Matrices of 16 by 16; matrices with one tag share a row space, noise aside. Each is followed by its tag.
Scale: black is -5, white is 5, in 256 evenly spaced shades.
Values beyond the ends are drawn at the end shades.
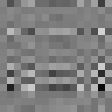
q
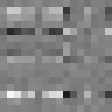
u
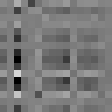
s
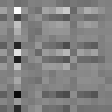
s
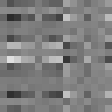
u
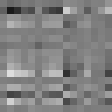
u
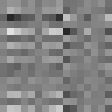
u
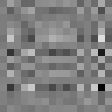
q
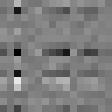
s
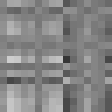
u
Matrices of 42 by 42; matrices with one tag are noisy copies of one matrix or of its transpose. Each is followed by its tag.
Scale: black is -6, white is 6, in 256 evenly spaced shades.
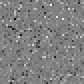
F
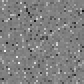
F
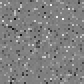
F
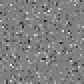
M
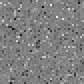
F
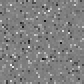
M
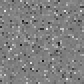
M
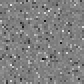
M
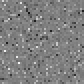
F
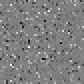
M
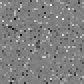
F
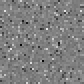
M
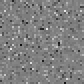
M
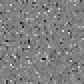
M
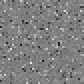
M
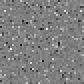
M
